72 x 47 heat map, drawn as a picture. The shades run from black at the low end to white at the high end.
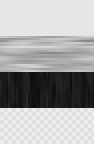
The table splits into 4 rows of 1 panel. Panel 1,1: very high, flat. Panel 2,1: high, streaked across. Panel 3,1: very low, streaked downward, faint in contrast. Panel 4,1: very high, checkered, faint in contrast.
